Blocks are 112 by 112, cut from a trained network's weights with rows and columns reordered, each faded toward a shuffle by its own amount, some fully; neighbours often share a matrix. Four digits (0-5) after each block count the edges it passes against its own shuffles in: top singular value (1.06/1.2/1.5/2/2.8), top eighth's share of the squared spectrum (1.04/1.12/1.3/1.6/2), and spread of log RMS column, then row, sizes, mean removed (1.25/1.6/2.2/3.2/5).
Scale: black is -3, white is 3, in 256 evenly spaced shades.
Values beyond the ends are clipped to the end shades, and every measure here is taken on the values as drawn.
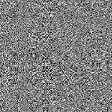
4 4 3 3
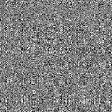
4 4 3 3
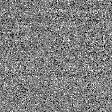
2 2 2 0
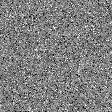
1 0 0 0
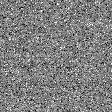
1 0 0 0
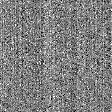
3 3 0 2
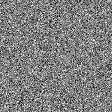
2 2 0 0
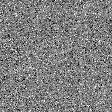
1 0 0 0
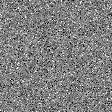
0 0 0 0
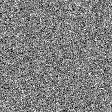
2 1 0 0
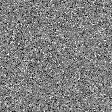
0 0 0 0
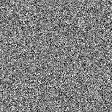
3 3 1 1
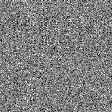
3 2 1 1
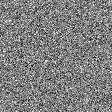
1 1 0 0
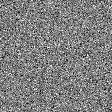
2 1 0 0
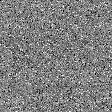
0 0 0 0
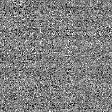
2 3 3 1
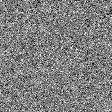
0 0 0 0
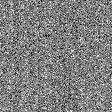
1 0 0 0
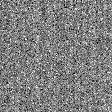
2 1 0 0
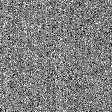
1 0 0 0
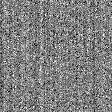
3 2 0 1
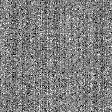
3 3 0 2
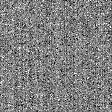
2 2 0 1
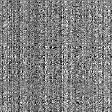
4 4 2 4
